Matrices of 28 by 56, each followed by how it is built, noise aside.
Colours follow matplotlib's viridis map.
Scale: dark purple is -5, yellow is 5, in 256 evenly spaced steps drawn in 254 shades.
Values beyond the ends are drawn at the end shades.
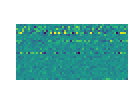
uneven rows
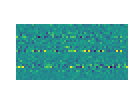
uneven rows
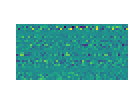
uneven rows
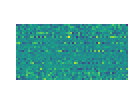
uneven rows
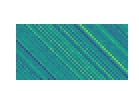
Toeplitz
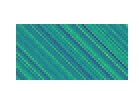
Toeplitz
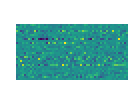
uneven rows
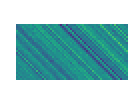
Toeplitz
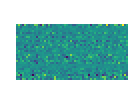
uneven rows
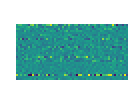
uneven rows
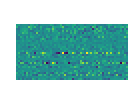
uneven rows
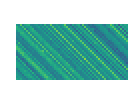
Toeplitz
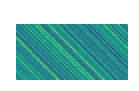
Toeplitz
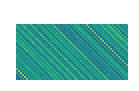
Toeplitz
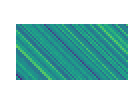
Toeplitz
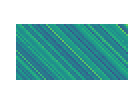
Toeplitz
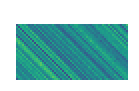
Toeplitz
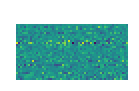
uneven rows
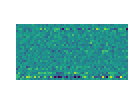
uneven rows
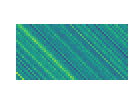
Toeplitz
